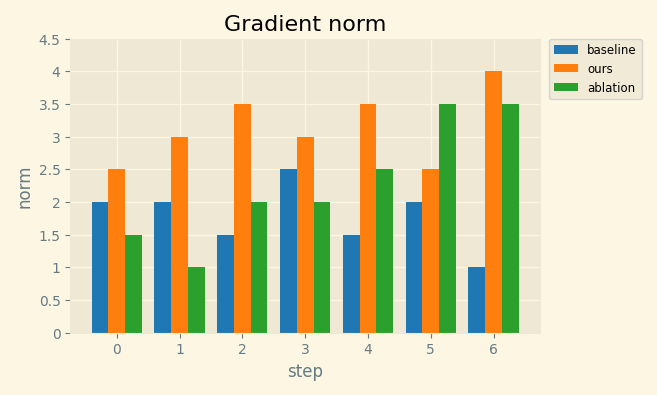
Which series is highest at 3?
ours
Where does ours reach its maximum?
6
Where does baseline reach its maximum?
3
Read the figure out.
Title: Gradient norm
x-axis: step, ticks 0 1 2 3 4 5 6
y-axis: norm, ticks 0 0.5 1 1.5 2 2.5 3 3.5 4 4.5
Legend: baseline, ours, ablation
Values:
baseline: 2 2 1.5 2.5 1.5 2 1
ours: 2.5 3 3.5 3 3.5 2.5 4
ablation: 1.5 1 2 2 2.5 3.5 3.5
